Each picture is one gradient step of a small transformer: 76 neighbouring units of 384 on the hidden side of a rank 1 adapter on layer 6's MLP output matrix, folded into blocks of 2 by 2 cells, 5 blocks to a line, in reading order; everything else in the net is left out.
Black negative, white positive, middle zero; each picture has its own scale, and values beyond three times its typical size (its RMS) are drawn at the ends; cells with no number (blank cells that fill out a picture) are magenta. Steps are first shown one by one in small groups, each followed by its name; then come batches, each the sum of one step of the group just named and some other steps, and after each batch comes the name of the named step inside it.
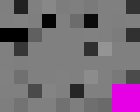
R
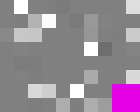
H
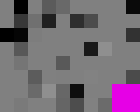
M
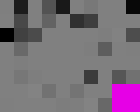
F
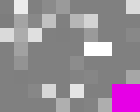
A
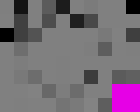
F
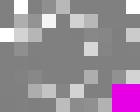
H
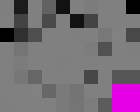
F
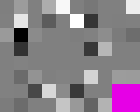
R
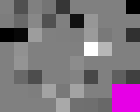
A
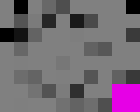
M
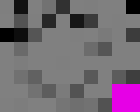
R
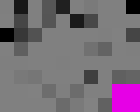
F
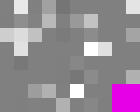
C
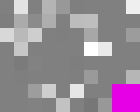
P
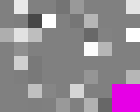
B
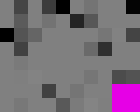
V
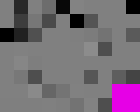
B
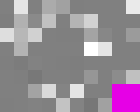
P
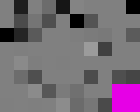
B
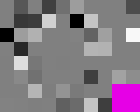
B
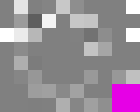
B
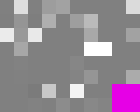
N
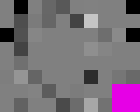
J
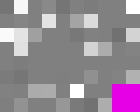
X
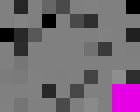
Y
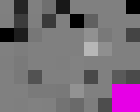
N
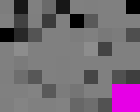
X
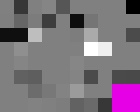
N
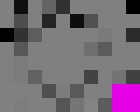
Y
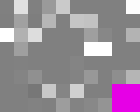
N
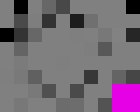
J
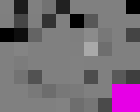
N
